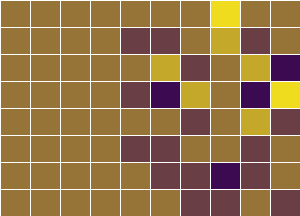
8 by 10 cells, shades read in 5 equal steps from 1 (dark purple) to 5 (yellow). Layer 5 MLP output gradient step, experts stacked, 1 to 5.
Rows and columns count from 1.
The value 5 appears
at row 1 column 8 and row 4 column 10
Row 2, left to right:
3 3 3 3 2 2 3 4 2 3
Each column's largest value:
3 3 3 3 3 4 4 5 4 5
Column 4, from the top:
3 3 3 3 3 3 3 3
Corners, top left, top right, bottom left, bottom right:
3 3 3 2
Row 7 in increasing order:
1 2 2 2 3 3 3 3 3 3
